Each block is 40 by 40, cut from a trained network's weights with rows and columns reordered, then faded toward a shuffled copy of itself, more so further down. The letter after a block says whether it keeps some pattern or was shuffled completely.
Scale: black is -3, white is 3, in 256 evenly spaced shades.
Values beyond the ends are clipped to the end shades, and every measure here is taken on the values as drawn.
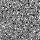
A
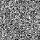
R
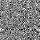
R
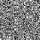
R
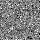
A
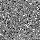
A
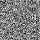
R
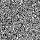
A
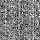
R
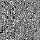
R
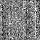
R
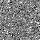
A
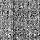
R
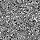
A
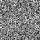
R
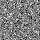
A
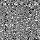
R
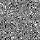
R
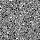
A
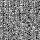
R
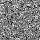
A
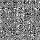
R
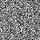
A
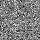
A
